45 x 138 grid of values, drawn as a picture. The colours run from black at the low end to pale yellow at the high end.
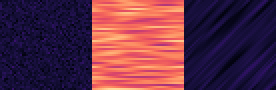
The table splits into one row of 3 panels. Panel 1,1: very low, fine-grained, faint in contrast. Panel 1,2: high, streaked across. Panel 1,3: very low, slanting up to the right, faint in contrast.
